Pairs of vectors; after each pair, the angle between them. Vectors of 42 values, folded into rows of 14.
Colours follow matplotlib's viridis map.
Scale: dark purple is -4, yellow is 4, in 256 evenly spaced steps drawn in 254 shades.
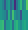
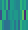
orthogonal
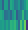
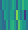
orthogonal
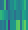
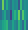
orthogonal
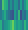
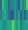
nearly parallel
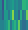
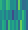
partly opposed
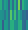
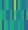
partly aligned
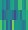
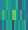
nearly opposite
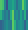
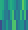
nearly parallel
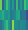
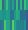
nearly parallel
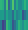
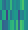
orthogonal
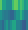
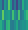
partly opposed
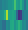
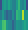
partly opposed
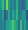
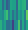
nearly opposite
